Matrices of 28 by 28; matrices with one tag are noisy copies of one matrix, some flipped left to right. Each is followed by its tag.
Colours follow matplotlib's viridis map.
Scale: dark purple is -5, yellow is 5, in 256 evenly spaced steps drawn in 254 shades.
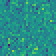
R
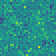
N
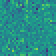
R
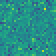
R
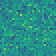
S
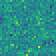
N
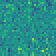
R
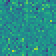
R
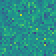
S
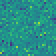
N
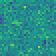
N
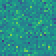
N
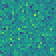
S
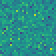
S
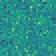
N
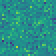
N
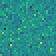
S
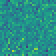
R
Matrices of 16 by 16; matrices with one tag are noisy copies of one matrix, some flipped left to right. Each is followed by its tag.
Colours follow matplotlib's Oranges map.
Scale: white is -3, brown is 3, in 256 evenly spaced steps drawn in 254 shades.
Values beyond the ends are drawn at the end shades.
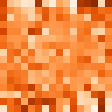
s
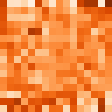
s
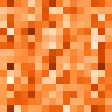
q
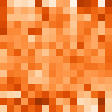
s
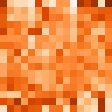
s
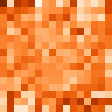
s
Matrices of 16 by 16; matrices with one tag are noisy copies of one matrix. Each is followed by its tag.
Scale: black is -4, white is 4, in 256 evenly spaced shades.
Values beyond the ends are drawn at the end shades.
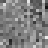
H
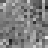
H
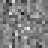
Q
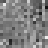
H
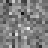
Q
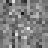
Q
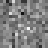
Q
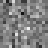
Q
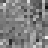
H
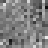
H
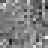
H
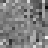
H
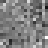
H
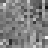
H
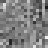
H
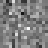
Q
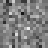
Q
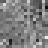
H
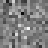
Q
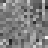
H
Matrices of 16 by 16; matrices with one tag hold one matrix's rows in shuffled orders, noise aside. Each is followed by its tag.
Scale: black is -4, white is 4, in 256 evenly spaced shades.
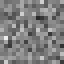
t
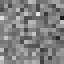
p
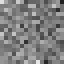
p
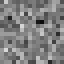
t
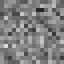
t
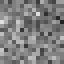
p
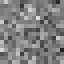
p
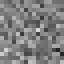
p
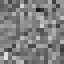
t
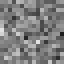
p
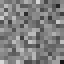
p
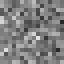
p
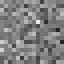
p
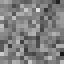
p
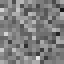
p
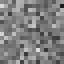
p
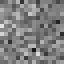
p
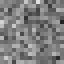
p
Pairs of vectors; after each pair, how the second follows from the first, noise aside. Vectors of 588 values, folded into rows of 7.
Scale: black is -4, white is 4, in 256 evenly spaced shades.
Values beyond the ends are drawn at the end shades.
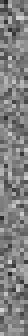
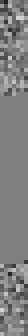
partly zeroed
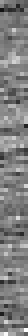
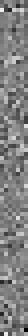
sign-scrambled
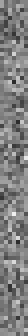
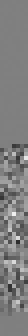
partly zeroed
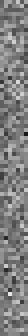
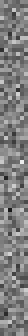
shuffled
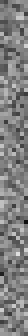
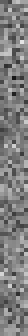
shuffled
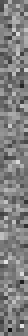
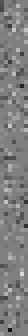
partly zeroed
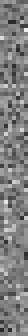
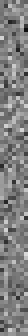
sign-scrambled
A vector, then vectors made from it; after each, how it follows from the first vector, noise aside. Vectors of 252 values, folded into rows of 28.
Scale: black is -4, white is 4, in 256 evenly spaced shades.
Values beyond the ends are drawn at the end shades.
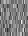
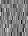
negated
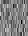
negated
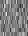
reversed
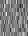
reversed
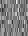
wrapped around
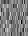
negated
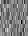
negated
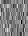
negated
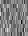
negated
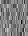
negated
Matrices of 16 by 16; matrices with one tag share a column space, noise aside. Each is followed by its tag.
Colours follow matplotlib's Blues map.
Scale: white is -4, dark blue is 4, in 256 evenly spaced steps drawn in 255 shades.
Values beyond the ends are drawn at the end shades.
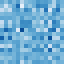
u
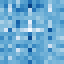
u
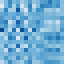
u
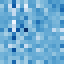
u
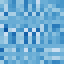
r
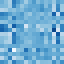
r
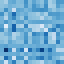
r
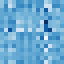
u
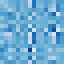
r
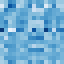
u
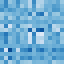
r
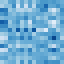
u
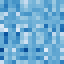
r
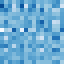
u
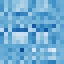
r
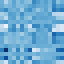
r
